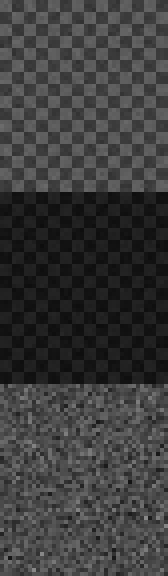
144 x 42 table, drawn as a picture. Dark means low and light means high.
It is made of 3 by 1 panels. Panel 1,1: low, checkered. Panel 2,1: very low, checkered, faint in contrast. Panel 3,1: low, fine-grained.
